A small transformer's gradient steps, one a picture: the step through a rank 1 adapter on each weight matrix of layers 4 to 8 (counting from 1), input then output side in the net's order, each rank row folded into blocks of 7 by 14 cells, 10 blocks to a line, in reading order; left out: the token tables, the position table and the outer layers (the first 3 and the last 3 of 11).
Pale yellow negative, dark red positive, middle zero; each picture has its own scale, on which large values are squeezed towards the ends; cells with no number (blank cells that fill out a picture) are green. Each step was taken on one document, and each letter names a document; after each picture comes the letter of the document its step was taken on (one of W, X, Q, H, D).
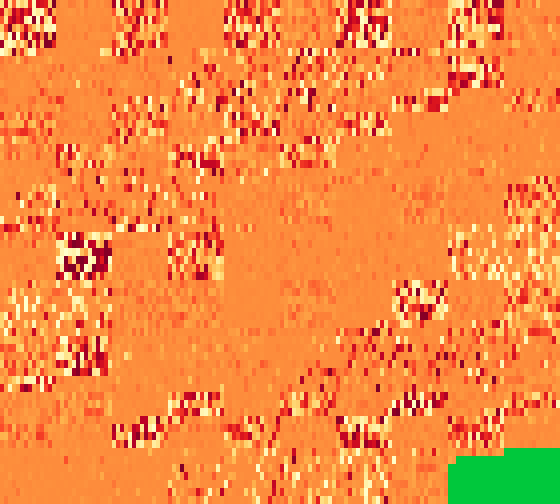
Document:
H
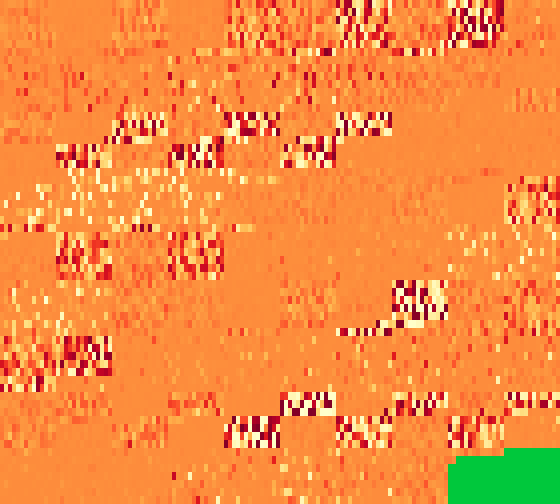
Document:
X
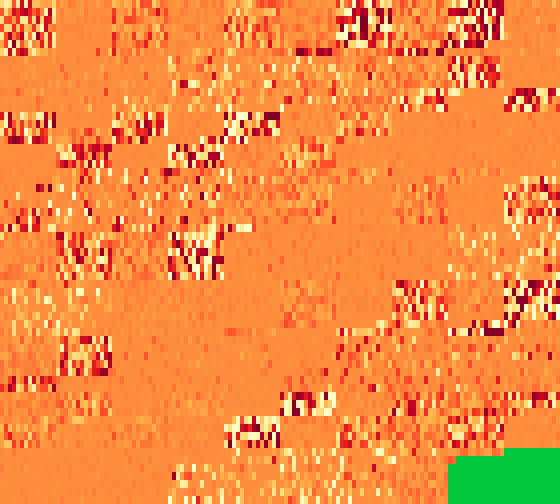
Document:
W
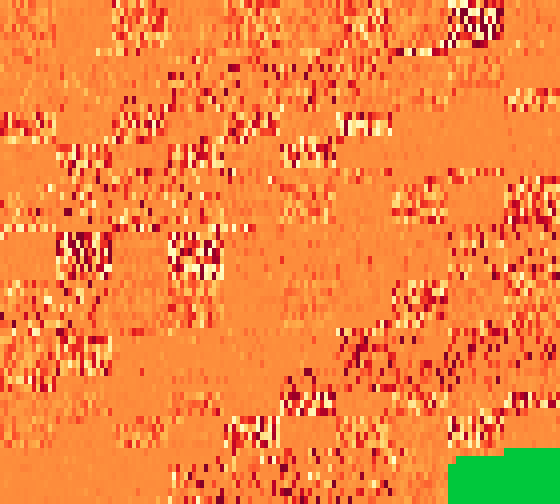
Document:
X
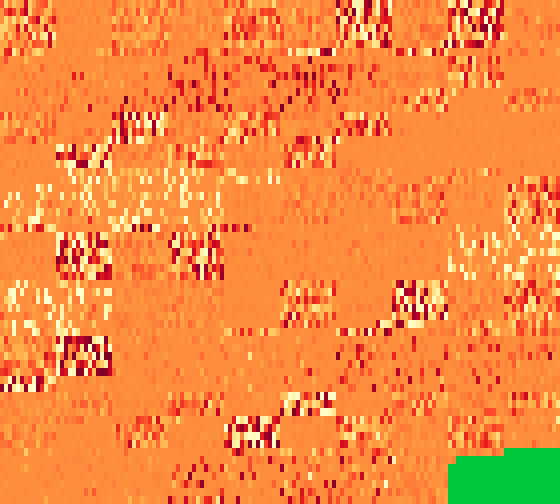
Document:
X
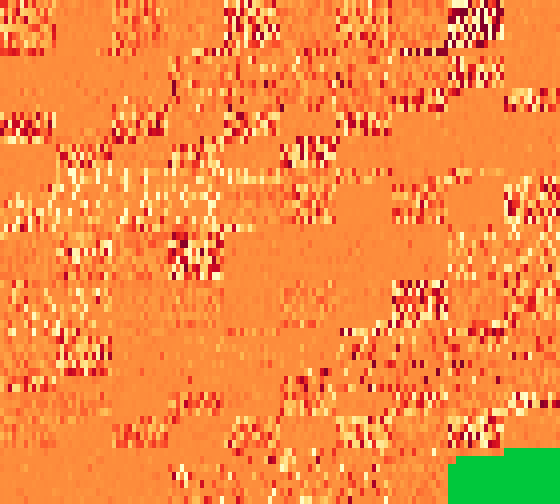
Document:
W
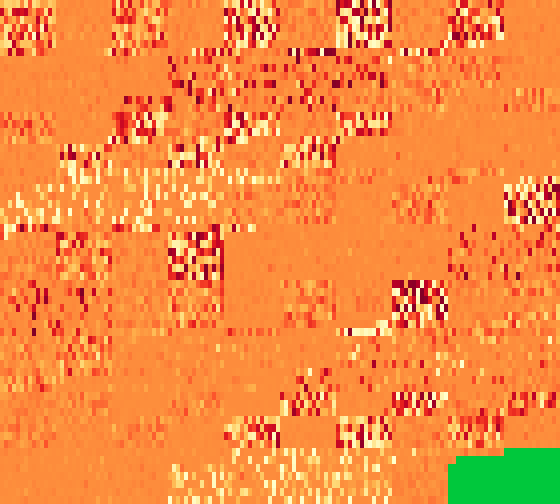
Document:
W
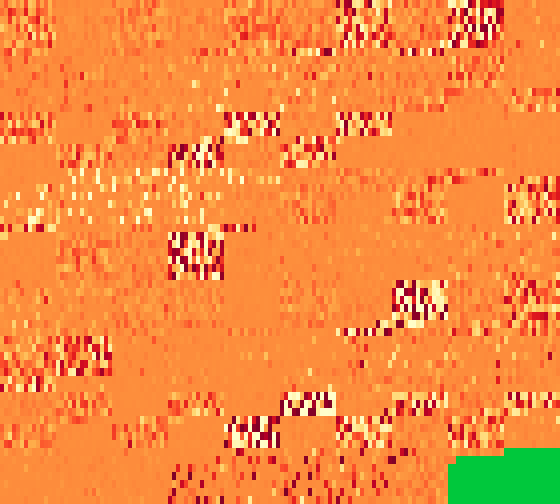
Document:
X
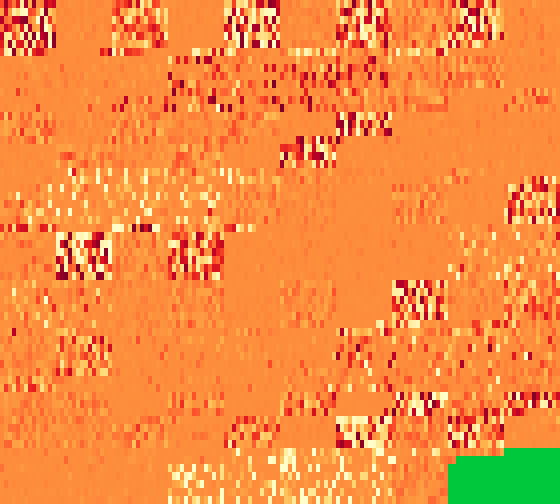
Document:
W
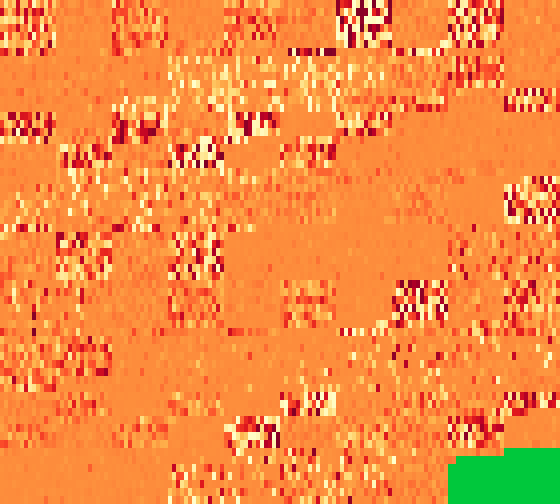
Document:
W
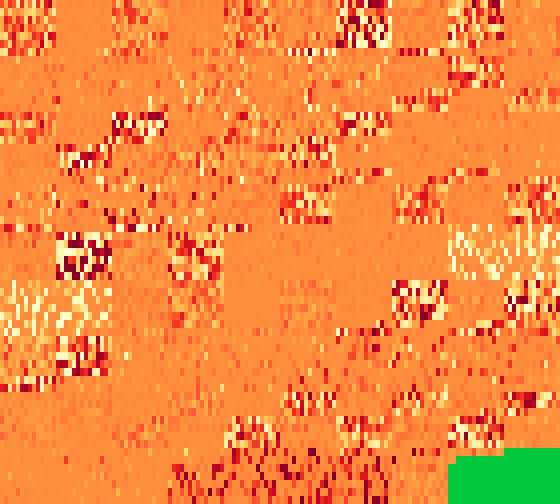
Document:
H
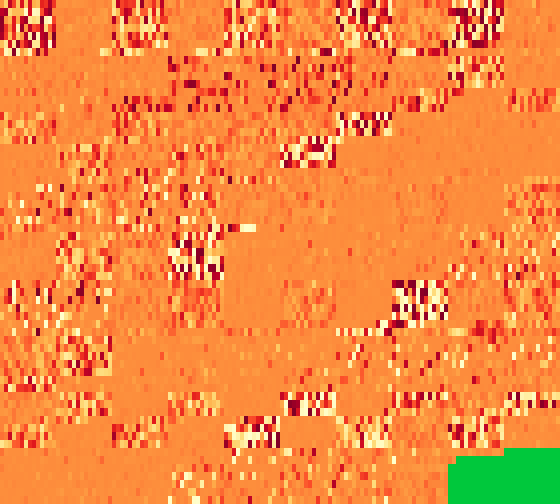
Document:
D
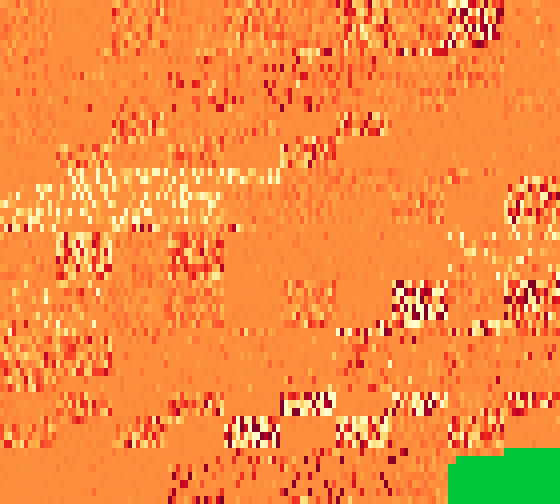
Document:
X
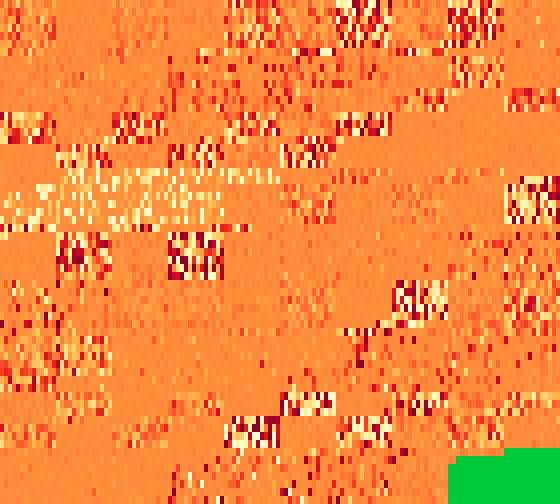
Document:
X
